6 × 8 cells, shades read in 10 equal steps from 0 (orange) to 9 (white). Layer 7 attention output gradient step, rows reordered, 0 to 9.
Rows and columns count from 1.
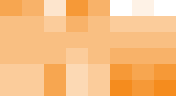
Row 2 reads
4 4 5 3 4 5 5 5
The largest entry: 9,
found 2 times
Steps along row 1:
up up down up up down up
